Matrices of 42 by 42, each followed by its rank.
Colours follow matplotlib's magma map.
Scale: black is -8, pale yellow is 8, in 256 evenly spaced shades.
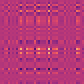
one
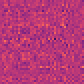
five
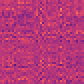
five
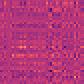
three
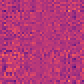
five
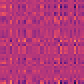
two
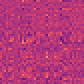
five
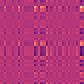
one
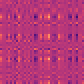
two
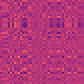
three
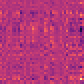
three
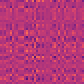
two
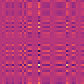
one
